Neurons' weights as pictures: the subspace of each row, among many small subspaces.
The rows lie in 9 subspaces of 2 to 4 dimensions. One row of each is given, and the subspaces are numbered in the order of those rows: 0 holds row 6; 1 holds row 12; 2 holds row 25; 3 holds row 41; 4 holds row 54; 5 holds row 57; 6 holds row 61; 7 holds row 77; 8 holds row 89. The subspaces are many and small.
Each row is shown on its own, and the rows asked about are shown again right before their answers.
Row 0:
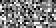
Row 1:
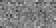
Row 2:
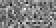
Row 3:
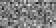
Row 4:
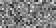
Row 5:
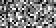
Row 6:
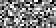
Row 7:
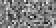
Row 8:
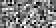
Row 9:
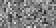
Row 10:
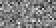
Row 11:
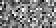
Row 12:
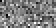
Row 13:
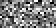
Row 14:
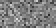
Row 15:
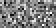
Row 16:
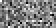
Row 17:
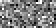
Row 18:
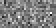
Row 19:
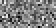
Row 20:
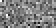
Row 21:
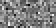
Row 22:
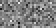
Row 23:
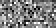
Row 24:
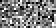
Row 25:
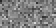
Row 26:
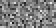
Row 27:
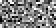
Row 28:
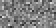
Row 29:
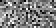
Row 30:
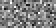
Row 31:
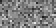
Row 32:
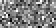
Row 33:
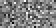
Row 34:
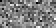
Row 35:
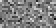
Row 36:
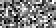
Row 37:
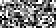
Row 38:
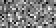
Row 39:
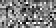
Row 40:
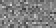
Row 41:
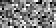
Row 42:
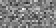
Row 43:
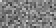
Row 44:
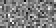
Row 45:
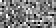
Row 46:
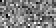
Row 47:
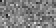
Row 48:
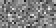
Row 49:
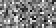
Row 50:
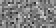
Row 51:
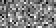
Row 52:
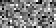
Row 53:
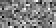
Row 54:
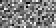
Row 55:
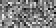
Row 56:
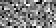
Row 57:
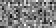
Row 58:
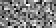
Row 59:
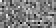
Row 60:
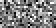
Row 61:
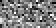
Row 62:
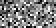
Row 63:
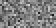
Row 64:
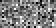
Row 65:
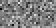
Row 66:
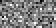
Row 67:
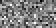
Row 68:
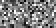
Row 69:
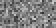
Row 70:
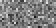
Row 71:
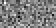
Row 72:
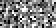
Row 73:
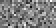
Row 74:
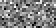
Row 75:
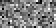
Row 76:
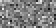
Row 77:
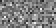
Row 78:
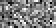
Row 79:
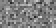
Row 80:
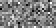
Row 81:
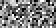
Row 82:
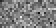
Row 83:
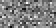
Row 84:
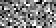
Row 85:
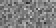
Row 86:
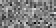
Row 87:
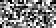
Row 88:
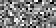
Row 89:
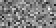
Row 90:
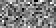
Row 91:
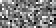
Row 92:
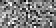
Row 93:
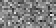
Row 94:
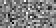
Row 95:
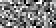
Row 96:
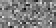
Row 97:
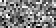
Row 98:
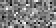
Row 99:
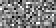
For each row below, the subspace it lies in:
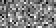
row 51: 8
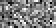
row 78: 2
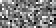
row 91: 2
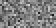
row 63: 6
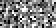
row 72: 7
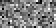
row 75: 3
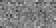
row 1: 5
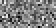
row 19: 6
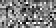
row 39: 3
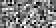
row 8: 2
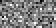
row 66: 7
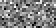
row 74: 1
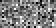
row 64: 4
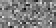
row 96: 3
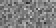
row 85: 4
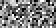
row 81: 0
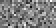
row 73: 4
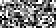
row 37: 3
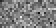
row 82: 0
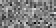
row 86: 2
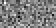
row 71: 6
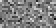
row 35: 6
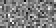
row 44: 5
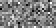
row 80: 4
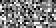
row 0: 4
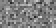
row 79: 6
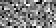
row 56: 8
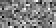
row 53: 3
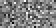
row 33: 5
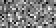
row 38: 8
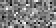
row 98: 2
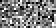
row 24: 4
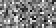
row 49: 7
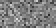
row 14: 0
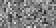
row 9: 5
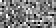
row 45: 1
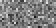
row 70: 6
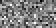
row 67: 7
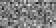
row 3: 5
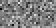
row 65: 4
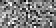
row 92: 5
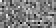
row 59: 1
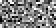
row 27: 6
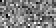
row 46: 1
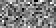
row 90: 0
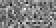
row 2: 3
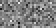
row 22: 4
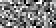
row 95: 8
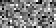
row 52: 3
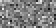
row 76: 3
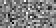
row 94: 5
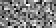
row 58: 8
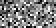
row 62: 8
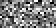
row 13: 0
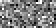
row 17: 3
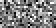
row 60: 6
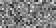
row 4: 0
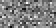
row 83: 7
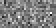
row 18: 6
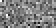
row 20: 1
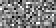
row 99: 4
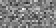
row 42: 0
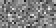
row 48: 5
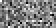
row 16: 8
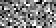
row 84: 8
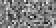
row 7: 8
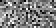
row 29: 5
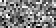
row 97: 1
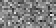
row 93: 6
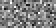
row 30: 1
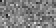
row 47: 1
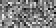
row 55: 2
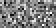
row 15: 6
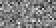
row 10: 4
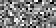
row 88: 0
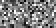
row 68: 0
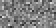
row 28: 7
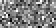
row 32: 6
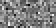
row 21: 6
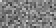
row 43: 5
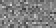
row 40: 7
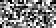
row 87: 8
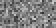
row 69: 7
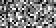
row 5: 8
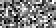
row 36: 7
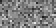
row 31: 2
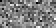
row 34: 8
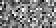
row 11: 0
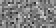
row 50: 2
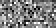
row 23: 4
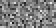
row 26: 5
